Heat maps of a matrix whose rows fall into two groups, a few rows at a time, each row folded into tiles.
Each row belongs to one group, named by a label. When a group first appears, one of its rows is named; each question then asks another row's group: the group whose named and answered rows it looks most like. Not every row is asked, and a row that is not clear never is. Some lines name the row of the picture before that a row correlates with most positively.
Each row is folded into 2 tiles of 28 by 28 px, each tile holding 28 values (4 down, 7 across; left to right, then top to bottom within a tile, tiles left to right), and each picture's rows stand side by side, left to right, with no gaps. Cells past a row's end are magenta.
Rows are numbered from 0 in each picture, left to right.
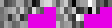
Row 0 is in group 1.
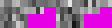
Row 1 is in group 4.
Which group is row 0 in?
1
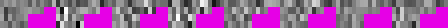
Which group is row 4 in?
1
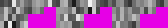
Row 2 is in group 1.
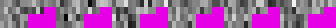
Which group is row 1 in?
1
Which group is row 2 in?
4
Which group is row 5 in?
4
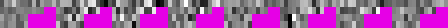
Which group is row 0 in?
4
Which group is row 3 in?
1
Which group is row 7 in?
1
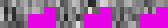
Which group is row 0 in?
4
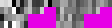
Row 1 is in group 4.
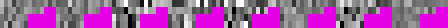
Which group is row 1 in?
4
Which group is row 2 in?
4
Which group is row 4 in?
1
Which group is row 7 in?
1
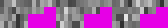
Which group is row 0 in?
4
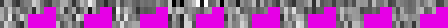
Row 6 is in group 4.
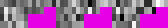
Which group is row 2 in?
1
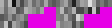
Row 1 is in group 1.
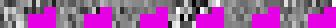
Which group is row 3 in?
1
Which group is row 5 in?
4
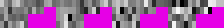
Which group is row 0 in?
1
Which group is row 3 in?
1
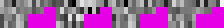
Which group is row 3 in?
4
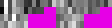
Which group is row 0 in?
4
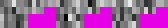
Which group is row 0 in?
4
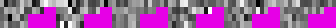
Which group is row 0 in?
1
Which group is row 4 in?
1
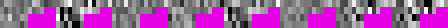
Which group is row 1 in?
4
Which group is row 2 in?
4
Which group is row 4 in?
4
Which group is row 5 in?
1
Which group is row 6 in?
1
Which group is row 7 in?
1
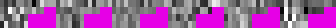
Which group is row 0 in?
1
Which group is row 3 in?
1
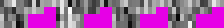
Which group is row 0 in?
4
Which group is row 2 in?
4
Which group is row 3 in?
1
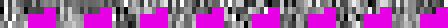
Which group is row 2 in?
4
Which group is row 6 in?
1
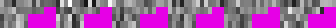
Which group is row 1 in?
4
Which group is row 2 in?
1
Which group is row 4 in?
4
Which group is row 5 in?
1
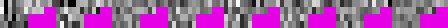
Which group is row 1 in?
1
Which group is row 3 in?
1
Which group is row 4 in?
4
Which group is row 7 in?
1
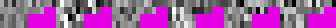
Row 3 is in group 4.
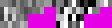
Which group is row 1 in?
1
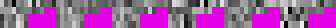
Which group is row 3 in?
4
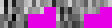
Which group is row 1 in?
4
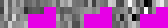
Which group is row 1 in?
4
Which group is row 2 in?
1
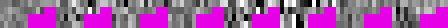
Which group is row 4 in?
1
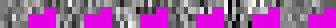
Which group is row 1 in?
4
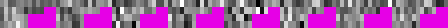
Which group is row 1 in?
4
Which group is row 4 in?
1
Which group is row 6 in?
4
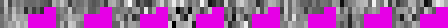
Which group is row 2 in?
1
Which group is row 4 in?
1
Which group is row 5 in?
4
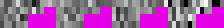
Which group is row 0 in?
1
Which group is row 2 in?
4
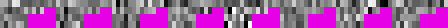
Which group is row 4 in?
1
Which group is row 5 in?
4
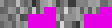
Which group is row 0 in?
1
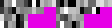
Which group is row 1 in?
1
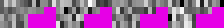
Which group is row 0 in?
4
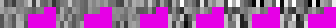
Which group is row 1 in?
4
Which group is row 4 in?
4
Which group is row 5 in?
4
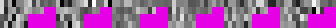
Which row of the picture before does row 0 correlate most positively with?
0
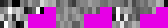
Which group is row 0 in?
1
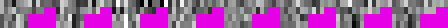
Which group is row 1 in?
4
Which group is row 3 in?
4
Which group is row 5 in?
1
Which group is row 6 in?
4
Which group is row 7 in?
4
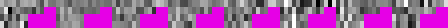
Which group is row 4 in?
1
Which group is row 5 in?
4
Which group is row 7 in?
4
